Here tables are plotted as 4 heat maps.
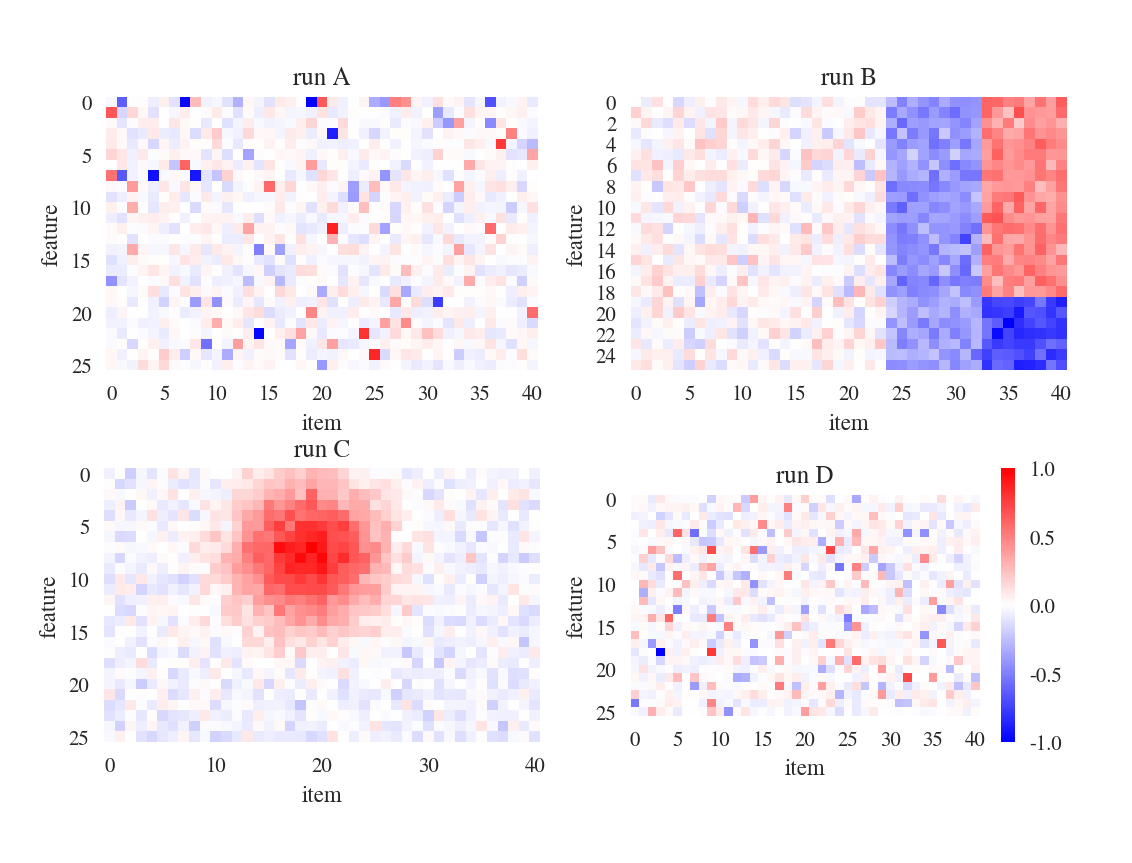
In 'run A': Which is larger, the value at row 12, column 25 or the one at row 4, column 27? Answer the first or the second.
the first
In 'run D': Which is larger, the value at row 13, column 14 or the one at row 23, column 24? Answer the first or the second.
the first
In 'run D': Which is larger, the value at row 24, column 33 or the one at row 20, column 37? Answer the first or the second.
the first
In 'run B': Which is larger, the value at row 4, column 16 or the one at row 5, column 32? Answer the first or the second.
the first
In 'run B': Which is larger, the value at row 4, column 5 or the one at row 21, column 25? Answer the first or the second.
the first
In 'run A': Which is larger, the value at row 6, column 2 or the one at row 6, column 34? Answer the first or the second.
the second
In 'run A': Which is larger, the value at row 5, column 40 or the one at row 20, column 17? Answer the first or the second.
the first
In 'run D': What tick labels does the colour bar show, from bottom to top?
-1.0, -0.5, 0.0, 0.5, 1.0
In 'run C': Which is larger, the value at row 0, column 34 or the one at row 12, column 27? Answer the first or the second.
the second
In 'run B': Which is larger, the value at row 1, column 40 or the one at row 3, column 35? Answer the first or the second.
the first
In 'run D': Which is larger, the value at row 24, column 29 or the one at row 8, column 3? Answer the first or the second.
the first
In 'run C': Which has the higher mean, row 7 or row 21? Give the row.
7
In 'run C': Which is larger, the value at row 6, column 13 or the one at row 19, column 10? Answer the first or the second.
the first
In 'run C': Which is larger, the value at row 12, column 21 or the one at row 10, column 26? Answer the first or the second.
the first
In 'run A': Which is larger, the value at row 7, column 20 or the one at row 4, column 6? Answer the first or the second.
the first
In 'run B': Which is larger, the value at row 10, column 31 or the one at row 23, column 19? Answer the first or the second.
the second
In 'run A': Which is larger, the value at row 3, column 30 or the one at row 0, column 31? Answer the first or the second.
the second
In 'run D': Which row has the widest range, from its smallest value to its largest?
18
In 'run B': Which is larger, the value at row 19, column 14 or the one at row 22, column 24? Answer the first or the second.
the first
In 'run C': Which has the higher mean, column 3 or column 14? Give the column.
14
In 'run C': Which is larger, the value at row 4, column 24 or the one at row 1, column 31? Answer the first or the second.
the first
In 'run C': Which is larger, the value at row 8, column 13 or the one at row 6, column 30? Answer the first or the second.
the first
